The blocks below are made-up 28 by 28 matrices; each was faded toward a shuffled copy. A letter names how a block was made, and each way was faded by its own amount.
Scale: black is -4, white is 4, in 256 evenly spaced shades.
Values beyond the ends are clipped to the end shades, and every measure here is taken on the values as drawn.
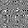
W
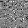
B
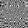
W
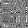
W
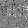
B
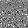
B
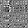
W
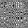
W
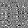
W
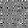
W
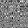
W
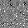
B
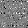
B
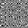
W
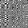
W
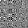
W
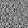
W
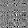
W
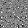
B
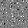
B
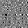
W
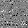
B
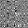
W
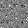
B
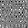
W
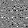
B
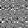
W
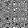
W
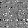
B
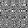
W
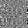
W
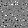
B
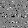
B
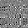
W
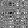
W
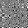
W
